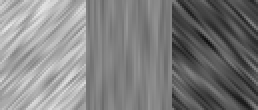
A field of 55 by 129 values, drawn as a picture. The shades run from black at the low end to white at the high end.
It is made of 1 by 3 panels. Panel 1,1: high, slanting up to the right. Panel 1,2: middling, streaked downward, faint in contrast. Panel 1,3: low, slanting down to the right.
